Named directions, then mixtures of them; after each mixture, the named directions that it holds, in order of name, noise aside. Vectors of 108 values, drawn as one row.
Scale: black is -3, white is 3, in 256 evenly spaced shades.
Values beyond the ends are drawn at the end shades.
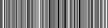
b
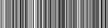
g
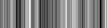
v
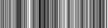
b, v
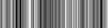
g, v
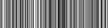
b, g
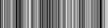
b, v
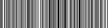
b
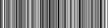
b, v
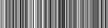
g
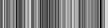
b, v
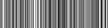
b, g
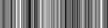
g, v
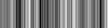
v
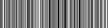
b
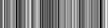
b, v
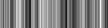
v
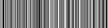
b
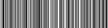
b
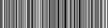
b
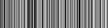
b, g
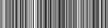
g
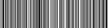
b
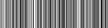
g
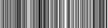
b, v
